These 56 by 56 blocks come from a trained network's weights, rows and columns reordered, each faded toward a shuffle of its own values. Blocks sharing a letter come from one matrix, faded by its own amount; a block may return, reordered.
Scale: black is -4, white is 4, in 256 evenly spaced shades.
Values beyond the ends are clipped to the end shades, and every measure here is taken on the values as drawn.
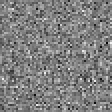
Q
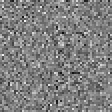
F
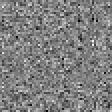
Q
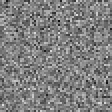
F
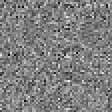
F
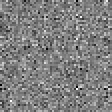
Q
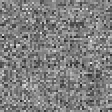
F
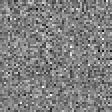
Q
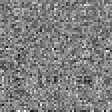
F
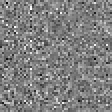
Q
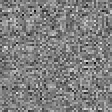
F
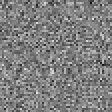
F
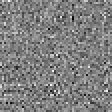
F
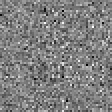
Q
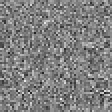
F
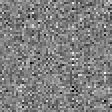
Q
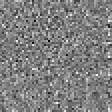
Q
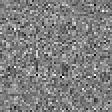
Q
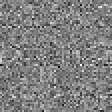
F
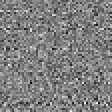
F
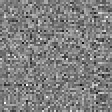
F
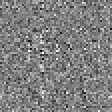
Q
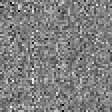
Q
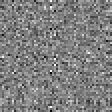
Q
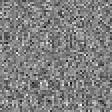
F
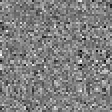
Q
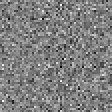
Q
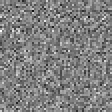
F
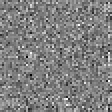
Q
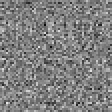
F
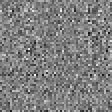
F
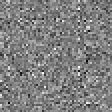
Q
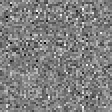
Q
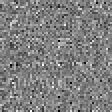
Q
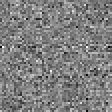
F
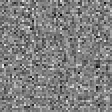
Q
